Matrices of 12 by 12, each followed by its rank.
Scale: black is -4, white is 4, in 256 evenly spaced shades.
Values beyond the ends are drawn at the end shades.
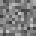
full rank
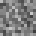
full rank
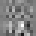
two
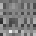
two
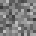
full rank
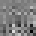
two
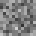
full rank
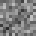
full rank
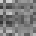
two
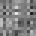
two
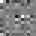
two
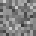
full rank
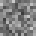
full rank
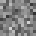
full rank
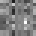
two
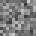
full rank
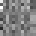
two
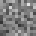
full rank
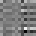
two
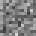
full rank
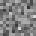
full rank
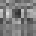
two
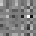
two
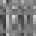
two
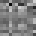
two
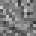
full rank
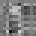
two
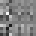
two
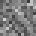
full rank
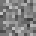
full rank
